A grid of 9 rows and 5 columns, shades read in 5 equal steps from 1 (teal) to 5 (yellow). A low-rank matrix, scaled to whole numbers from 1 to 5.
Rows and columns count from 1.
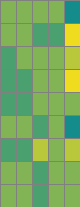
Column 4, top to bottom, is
3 2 3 3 3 3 3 3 3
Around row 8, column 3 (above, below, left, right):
4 2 3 3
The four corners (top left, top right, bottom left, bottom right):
3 1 3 3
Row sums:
13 15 15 15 13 12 15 14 14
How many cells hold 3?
26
